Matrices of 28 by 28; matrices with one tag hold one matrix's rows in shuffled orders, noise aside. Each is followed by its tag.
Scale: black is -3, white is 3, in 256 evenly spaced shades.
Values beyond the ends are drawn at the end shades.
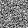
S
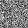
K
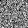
S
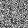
K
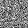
K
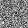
K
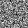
S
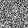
K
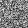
S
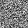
S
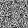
K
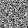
S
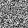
S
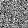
K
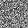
K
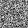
S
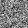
S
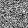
S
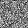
K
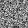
S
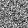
S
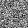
S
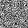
K
